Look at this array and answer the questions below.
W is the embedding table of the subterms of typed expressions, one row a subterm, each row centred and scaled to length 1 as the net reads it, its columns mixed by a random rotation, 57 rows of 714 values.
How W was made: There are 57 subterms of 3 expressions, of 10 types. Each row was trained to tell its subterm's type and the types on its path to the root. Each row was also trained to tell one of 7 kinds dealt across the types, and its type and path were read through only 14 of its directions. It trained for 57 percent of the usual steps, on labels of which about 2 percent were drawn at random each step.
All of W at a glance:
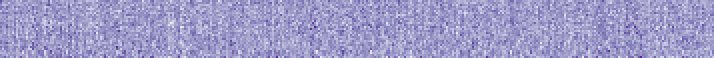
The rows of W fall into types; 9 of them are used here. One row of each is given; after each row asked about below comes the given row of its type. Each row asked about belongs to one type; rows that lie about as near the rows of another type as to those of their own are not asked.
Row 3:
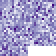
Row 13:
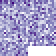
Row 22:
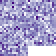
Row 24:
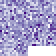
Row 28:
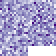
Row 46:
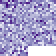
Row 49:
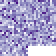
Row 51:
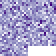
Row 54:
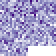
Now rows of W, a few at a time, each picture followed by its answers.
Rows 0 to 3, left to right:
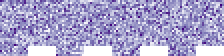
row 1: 3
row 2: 49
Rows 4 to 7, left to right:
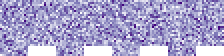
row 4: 54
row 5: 51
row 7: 24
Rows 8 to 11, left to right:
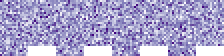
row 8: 49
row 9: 46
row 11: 51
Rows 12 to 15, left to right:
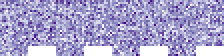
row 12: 24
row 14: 46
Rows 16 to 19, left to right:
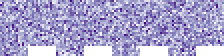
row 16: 51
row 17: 24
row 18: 3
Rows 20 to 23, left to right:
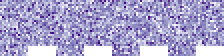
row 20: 49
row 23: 3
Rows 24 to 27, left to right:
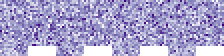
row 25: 22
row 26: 46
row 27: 46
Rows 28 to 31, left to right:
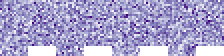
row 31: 24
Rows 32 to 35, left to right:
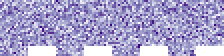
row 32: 51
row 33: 22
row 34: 51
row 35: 54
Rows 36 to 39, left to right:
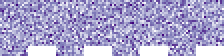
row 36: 22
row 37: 3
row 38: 54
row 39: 22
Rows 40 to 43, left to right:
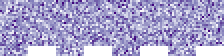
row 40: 3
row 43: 46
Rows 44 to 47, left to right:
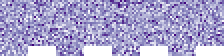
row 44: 46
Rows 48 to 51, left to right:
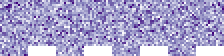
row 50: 24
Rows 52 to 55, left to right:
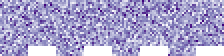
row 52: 51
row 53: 3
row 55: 28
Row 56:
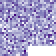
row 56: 22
